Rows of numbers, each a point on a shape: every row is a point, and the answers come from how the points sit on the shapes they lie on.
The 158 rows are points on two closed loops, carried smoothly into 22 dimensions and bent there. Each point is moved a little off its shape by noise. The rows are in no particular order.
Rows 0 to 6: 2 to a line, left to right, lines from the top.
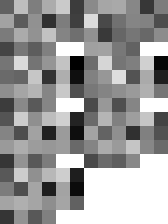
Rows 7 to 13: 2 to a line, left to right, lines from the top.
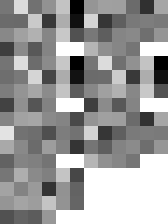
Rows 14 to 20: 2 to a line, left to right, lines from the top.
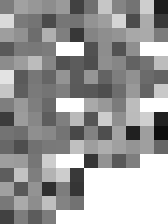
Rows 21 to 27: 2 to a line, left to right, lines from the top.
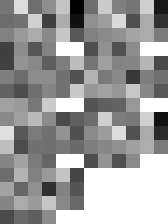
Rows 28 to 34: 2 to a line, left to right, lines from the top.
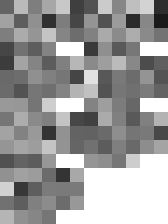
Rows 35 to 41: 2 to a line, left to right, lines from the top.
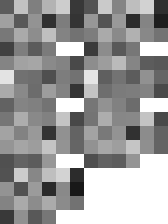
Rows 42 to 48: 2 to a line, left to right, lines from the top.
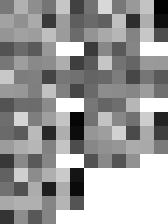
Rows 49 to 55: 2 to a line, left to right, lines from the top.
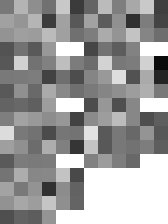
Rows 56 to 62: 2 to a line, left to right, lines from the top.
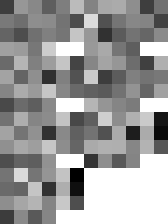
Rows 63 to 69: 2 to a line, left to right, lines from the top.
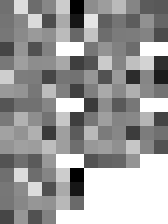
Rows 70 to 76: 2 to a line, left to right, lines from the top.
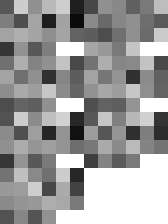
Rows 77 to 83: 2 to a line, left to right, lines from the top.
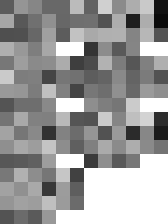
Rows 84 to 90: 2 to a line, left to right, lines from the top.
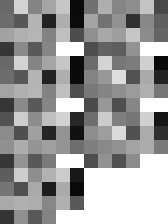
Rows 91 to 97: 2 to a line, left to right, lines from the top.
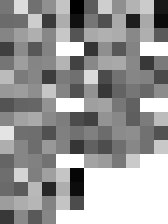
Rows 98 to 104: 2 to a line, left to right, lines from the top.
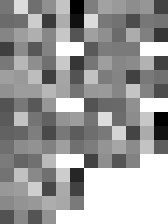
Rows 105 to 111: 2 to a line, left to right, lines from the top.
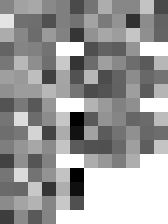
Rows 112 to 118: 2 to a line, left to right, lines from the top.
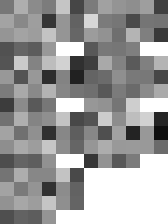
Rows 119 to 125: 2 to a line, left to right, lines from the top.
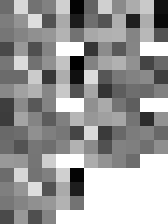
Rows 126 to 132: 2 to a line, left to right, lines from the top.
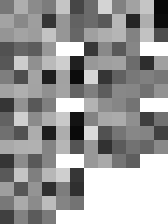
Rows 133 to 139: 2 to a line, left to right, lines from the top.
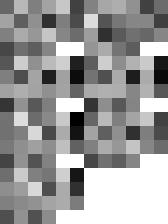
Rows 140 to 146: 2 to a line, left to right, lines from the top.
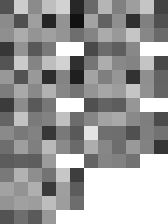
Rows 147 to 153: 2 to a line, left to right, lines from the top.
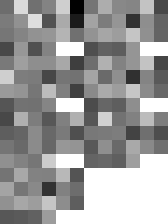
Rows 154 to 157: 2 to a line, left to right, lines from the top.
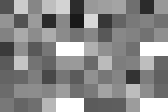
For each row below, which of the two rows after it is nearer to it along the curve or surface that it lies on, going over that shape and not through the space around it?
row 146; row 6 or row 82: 82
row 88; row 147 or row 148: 148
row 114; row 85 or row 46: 85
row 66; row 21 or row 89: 21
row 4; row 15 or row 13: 13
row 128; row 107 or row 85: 85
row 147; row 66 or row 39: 39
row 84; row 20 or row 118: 20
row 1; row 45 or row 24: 24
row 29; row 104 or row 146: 146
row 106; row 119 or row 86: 119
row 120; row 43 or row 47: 43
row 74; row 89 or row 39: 39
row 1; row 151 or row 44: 44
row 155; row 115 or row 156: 115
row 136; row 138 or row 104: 138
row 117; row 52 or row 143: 143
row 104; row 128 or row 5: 5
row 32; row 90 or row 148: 148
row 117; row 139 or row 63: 63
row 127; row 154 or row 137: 137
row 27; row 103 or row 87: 87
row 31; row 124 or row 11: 11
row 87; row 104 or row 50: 104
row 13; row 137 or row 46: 137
